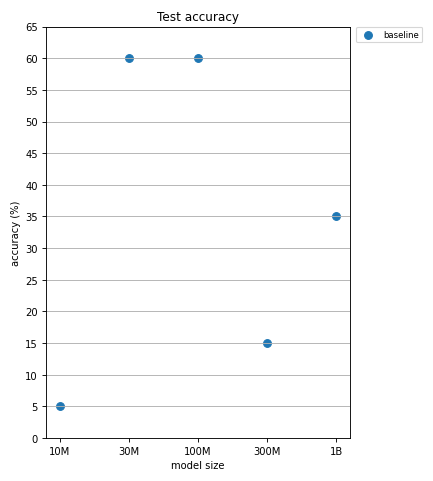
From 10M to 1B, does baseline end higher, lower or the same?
higher
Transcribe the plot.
Title: Test accuracy
x-axis: model size, ticks 10M 30M 100M 300M 1B
y-axis: accuracy (%), ticks 0 5 10 15 20 25 30 35 40 45 50 55 60 65
Legend: baseline
Values:
baseline: 5 60 60 15 35
